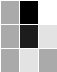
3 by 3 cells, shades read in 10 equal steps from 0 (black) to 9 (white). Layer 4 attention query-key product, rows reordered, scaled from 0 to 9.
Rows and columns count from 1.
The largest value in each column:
6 8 9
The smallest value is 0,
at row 1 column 2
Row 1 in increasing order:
0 6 9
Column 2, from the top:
0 1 8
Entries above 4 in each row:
2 2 3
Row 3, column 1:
6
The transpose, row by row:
6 6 6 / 0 1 8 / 9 8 6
